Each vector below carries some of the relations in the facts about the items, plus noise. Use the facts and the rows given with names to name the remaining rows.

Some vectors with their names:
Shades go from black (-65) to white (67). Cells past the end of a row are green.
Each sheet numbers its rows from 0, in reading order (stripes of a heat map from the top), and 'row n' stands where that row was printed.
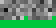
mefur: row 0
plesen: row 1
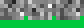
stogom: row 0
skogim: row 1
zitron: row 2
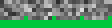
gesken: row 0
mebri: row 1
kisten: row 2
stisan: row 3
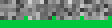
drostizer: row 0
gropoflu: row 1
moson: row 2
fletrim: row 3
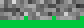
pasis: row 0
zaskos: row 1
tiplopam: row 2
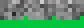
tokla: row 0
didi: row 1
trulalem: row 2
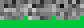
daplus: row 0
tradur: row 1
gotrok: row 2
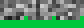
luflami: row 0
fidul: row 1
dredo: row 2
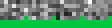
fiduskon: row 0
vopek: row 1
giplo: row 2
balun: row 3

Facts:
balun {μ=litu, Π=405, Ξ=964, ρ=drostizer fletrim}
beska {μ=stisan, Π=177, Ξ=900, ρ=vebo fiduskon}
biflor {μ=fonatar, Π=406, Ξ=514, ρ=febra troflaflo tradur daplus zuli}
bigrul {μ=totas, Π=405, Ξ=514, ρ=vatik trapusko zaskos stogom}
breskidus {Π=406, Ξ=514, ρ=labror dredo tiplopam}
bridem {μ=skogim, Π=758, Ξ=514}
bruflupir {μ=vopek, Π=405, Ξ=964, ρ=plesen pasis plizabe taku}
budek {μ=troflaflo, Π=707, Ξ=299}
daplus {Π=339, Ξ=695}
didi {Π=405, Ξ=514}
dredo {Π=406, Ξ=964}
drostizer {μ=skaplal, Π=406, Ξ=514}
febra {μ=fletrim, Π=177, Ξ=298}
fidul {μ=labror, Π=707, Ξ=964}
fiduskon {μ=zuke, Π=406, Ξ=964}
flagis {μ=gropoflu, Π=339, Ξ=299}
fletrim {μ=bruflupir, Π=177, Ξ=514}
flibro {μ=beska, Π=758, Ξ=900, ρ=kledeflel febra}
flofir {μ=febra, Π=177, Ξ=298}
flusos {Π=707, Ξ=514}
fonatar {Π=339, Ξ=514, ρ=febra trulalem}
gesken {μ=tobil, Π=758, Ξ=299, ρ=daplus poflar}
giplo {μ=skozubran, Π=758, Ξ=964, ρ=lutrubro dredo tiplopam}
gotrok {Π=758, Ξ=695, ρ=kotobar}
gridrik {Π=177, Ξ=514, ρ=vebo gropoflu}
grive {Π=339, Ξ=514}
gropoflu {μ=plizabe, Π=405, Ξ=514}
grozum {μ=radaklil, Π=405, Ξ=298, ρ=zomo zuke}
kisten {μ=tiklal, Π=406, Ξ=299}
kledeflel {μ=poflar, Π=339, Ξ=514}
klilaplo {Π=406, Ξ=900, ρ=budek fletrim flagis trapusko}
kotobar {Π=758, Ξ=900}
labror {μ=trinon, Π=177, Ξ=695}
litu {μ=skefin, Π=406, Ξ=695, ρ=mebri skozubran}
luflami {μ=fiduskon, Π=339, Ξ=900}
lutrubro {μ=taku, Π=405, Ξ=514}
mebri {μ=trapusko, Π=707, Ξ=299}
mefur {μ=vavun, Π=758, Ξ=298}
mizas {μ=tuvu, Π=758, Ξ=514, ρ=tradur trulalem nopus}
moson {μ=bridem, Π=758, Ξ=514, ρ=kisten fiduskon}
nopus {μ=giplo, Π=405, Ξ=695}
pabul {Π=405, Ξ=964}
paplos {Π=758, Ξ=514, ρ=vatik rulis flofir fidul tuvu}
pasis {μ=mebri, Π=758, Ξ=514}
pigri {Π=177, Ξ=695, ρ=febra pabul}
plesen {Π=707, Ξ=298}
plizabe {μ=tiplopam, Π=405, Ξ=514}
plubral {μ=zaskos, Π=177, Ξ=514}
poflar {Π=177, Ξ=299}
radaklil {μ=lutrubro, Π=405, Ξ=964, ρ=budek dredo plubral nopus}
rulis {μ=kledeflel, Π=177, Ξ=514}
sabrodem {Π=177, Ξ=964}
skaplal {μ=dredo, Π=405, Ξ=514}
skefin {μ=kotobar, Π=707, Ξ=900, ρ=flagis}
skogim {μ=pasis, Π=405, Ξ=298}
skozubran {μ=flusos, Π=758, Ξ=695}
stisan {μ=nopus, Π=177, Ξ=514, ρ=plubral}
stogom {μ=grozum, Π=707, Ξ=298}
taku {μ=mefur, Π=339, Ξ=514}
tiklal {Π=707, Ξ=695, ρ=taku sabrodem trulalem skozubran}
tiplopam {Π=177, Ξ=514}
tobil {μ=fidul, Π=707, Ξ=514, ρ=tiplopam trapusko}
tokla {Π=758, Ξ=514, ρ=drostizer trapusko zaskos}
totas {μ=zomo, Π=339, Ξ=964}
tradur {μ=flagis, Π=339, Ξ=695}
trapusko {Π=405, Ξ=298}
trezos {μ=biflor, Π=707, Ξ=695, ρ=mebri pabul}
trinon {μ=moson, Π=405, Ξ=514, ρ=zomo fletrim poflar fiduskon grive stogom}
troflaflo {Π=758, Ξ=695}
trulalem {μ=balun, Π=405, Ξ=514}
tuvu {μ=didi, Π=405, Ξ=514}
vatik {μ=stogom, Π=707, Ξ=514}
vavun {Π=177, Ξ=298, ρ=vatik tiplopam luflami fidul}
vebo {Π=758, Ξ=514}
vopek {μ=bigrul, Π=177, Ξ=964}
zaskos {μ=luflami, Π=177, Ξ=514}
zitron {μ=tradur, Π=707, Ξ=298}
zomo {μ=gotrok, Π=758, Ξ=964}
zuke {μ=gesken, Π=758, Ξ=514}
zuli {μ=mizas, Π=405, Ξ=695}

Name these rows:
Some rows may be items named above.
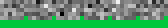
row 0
zuli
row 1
totas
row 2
febra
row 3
trezos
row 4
pabul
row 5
pigri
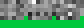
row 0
drostizer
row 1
radaklil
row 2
dredo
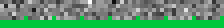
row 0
litu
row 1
mefur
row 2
gridrik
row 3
balun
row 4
poflar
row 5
fonatar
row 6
flofir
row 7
drostizer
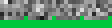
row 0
radaklil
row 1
klilaplo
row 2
kisten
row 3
nopus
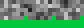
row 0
sabrodem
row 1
flibro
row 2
taku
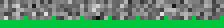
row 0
vopek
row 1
skozubran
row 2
zuke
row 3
klilaplo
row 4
breskidus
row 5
budek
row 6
trezos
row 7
biflor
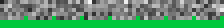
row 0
stisan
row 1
kotobar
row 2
tobil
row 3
radaklil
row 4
trinon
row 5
zomo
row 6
moson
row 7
flagis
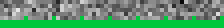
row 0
labror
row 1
trapusko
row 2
beska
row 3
zuli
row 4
vebo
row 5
gridrik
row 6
tiklal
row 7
budek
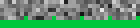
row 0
lutrubro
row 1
skefin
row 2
bruflupir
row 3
vavun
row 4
grozum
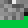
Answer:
bigrul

